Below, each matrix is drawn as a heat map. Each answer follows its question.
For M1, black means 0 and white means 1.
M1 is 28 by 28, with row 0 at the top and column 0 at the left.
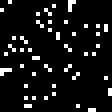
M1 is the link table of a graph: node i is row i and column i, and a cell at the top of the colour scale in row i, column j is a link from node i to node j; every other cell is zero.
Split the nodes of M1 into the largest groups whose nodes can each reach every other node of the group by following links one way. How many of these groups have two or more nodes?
1
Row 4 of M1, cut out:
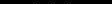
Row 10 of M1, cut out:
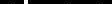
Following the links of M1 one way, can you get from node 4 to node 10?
no
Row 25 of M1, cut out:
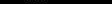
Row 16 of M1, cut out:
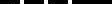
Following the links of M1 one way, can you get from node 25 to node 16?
no
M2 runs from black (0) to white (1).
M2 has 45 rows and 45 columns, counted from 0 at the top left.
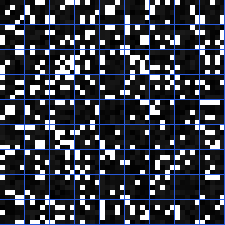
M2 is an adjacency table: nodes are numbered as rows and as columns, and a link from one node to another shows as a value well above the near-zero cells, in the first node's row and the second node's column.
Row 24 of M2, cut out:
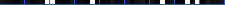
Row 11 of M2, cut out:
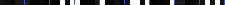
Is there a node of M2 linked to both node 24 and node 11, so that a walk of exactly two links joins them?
no
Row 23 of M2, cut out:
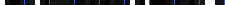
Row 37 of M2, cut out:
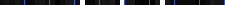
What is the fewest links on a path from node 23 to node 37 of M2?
4
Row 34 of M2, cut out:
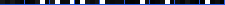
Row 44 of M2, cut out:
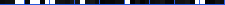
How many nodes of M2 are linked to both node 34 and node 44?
1
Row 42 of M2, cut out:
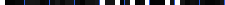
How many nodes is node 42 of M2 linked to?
7
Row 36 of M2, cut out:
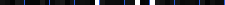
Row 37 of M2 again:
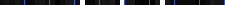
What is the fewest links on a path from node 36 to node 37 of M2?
5
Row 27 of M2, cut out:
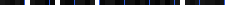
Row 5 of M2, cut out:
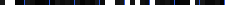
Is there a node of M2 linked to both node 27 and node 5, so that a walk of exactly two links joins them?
no
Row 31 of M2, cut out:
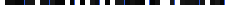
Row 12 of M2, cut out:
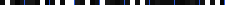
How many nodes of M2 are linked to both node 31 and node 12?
4
